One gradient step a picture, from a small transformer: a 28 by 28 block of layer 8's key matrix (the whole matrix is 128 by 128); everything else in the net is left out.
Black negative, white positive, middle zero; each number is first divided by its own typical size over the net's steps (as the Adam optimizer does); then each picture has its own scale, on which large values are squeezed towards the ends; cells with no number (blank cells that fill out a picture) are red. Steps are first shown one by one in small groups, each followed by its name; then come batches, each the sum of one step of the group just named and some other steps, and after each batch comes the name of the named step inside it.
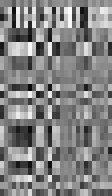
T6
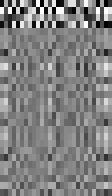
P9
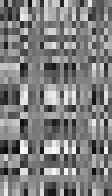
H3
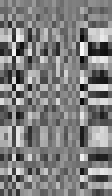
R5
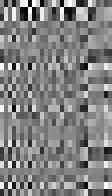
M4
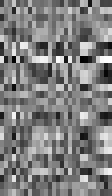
T6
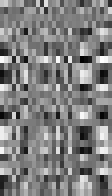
P9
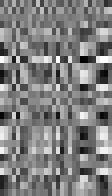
P9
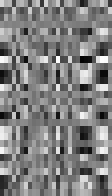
M4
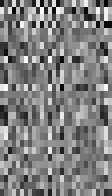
P9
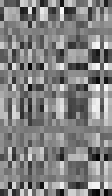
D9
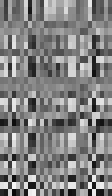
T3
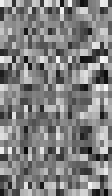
D9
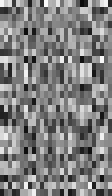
T3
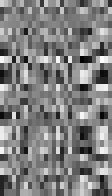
D9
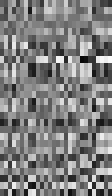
T3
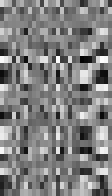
D9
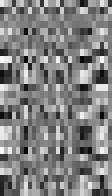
D9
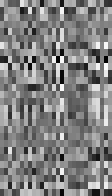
D9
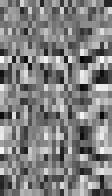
D9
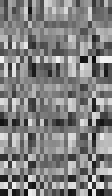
T3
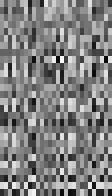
T3
